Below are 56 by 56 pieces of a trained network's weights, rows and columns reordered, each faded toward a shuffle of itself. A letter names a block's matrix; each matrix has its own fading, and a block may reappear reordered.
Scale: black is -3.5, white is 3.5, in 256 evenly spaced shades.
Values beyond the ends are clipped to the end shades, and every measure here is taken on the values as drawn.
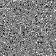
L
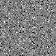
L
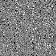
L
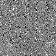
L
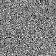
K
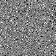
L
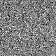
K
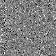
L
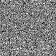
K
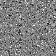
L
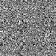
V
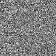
V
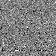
K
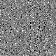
L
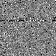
K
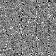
L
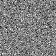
K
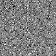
L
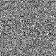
V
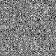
V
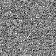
K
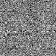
V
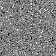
L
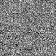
V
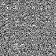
V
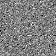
K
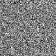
V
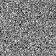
V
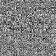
V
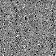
L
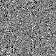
L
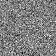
K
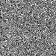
K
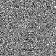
V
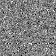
K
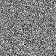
K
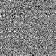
V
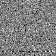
K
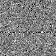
K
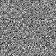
V
